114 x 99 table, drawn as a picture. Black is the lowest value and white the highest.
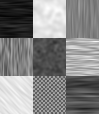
The table splits into 3 rows of 3 panels. Panel 1,1: very low, streaked across, faint in contrast. Panel 1,2: very high, blotchy, faint in contrast. Panel 1,3: middling, streaked downward, faint in contrast. Panel 2,1: middling, streaked downward. Panel 2,2: low, blotchy, faint in contrast. Panel 2,3: high, streaked across. Panel 3,1: very high, slanting down to the right, faint in contrast. Panel 3,2: middling, checkered, strong in contrast. Panel 3,3: low, streaked across.
